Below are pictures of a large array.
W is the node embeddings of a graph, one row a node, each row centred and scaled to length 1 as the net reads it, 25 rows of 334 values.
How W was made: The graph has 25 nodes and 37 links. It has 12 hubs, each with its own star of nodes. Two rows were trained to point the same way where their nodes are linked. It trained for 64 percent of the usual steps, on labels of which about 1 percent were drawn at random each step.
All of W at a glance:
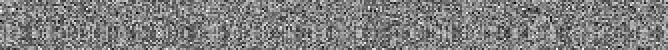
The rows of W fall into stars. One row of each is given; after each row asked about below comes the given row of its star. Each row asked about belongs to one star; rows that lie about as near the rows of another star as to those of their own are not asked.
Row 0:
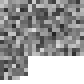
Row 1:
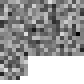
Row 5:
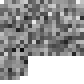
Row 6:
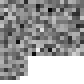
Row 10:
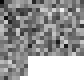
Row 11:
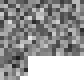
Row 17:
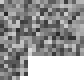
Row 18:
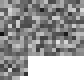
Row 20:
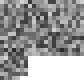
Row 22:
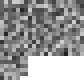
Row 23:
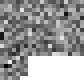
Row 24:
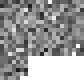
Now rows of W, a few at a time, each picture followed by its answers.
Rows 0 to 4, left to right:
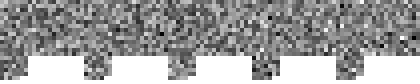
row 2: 10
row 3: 17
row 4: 20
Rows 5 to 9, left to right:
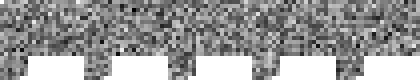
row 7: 24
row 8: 5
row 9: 0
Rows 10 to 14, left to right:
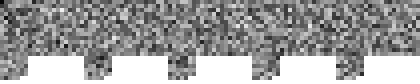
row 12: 1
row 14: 23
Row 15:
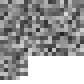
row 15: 6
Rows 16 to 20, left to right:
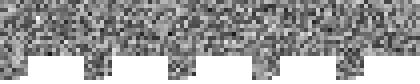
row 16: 18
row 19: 22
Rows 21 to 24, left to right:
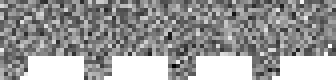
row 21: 11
